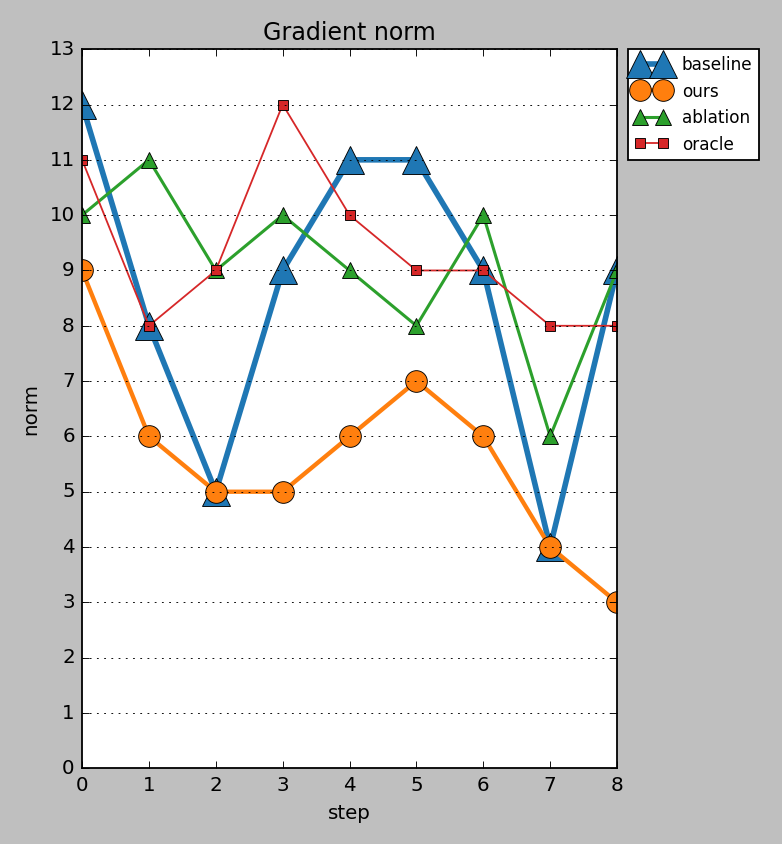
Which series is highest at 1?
ablation
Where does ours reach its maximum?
0
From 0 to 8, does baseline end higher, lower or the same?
lower
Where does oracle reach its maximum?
3
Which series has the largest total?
oracle
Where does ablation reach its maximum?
1
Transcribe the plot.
Title: Gradient norm
x-axis: step, ticks 0 1 2 3 4 5 6 7 8
y-axis: norm, ticks 0 1 2 3 4 5 6 7 8 9 10 11 12 13
Legend: baseline, ours, ablation, oracle
Values:
baseline: 12 8 5 9 11 11 9 4 9
ours: 9 6 5 5 6 7 6 4 3
ablation: 10 11 9 10 9 8 10 6 9
oracle: 11 8 9 12 10 9 9 8 8
